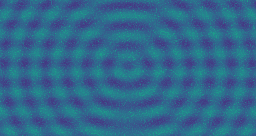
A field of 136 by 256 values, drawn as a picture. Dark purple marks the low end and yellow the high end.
No seam splits the table. Stripes running across repeat 7 times from top to bottom. Rings spread out from the centre. There is no overall slope. The values follow a bell shape.
